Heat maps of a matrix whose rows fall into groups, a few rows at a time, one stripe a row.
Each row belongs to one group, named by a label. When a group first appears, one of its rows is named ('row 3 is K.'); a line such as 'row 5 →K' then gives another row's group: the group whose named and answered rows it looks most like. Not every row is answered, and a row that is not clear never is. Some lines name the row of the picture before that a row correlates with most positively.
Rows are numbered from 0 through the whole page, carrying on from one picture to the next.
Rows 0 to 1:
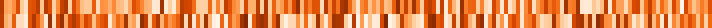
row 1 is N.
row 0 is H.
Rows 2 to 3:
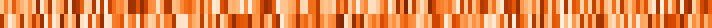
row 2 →H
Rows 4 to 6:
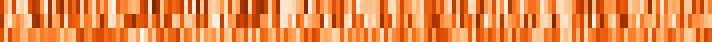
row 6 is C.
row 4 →N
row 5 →N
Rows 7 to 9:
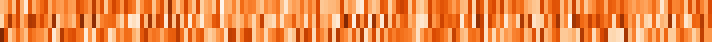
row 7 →C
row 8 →C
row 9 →N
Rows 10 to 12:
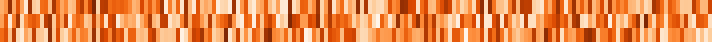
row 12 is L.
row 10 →C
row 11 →H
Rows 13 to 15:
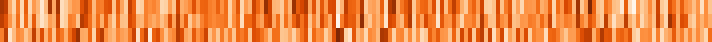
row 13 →L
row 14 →L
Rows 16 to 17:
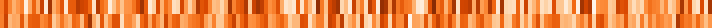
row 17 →N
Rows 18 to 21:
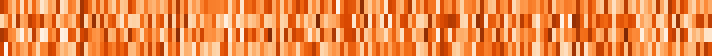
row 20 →L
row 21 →C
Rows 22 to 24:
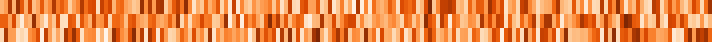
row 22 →C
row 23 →L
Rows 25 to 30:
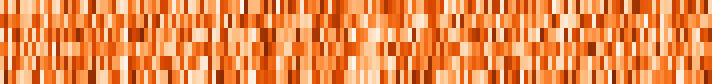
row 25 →H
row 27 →H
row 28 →L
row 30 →H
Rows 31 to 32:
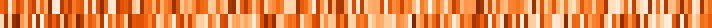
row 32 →H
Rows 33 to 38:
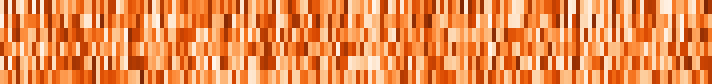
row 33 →H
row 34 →H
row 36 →L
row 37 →H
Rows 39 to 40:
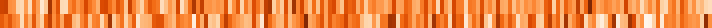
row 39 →L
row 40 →L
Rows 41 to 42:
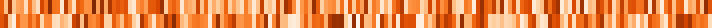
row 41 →C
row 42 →N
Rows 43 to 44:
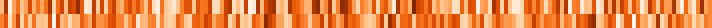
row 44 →L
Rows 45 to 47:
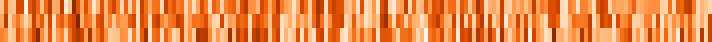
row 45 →N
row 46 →N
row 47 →N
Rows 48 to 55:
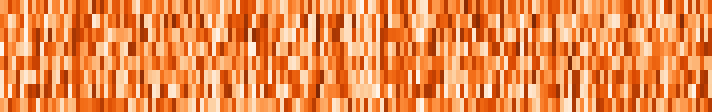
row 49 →N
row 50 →N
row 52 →N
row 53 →H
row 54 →H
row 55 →C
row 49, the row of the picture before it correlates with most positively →45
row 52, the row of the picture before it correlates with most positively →45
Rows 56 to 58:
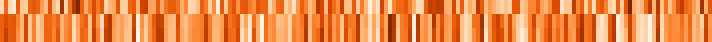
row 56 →N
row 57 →L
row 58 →L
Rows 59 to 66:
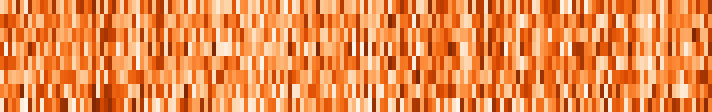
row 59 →C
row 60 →L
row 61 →C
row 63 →L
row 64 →H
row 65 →C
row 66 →H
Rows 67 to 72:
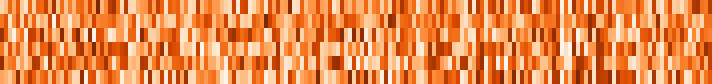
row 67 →C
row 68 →L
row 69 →N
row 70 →C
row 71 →N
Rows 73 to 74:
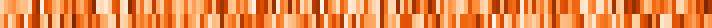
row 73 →H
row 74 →N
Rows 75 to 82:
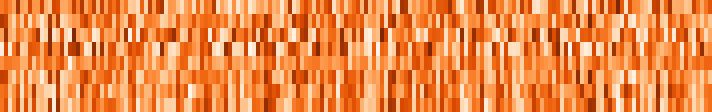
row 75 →C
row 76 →L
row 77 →N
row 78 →H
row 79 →H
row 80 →L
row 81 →L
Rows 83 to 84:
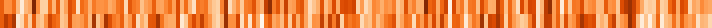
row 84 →L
